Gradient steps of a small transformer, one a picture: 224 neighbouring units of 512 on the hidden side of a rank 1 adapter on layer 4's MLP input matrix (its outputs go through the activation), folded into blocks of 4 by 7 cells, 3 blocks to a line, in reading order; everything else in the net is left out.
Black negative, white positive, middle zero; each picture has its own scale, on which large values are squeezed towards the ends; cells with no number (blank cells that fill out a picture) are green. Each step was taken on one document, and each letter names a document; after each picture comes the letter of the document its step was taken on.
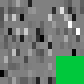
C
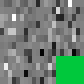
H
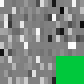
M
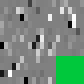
C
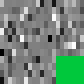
M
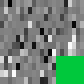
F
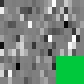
F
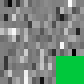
H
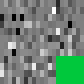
H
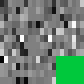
F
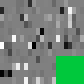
C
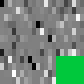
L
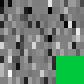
F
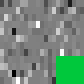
L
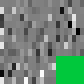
C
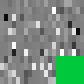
H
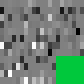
C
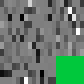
C
